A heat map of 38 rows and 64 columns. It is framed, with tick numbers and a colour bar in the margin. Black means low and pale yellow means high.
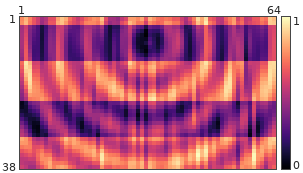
Horizontal stripes repeat 2 times down the table. Rings spread out from the top middle. The top middle is the ninth with the lowest average.
